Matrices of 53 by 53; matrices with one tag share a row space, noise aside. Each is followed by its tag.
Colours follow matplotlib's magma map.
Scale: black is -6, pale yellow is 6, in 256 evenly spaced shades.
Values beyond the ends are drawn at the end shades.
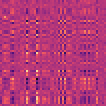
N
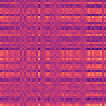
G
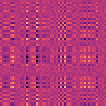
N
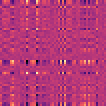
N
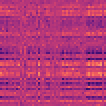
G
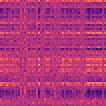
G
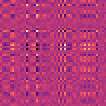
N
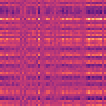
G
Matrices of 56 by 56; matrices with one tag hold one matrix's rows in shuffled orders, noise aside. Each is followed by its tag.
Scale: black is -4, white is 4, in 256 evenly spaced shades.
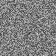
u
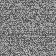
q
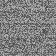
q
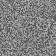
u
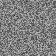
u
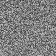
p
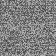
q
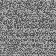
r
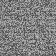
q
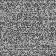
r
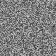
u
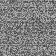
r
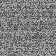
r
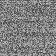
r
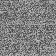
q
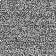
q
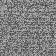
r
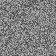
p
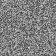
u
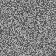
u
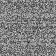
r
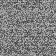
r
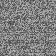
q
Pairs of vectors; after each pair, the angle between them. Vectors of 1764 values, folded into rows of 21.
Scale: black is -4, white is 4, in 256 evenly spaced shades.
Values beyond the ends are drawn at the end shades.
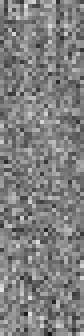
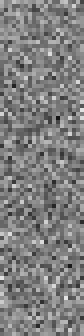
orthogonal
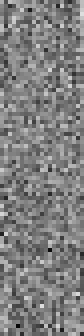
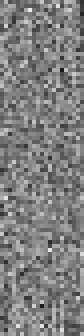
nearly opposite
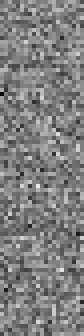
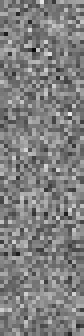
orthogonal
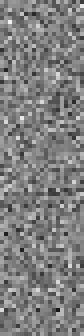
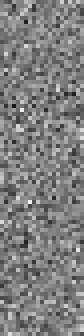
orthogonal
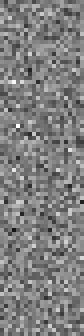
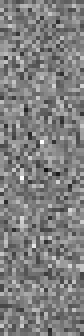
partly aligned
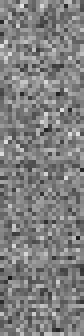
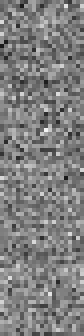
nearly opposite
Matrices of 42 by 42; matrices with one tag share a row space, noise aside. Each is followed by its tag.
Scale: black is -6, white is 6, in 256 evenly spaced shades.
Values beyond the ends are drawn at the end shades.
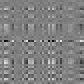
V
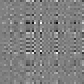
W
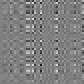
W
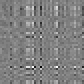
W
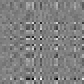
W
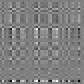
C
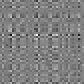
C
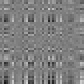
V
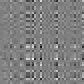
W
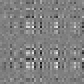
W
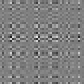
C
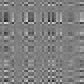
V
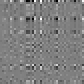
W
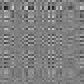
V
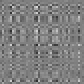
C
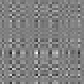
C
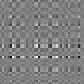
C
